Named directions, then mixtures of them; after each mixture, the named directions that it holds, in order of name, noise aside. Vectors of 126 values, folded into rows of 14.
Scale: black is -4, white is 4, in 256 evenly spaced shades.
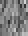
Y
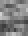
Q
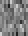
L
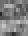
Q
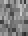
L, Q, Y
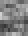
Q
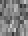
L, Q, Y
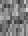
L, Q, Y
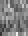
L, Q, Y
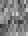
Q, Y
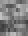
Q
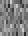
L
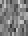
L, Y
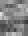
Q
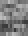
Q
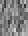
Y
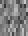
L, Y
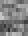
Q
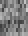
Q, Y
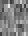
L, Q, Y
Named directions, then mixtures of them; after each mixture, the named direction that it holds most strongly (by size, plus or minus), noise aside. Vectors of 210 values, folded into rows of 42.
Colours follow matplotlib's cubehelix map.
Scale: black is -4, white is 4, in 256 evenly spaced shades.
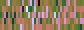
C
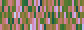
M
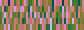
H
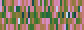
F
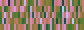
H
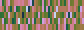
F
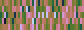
C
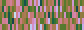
M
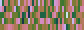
F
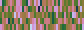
M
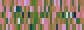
F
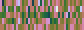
F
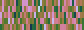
M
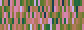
H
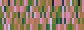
H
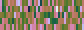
M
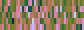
M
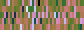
C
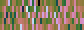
C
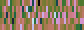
C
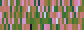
H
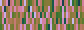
H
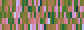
M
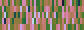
H
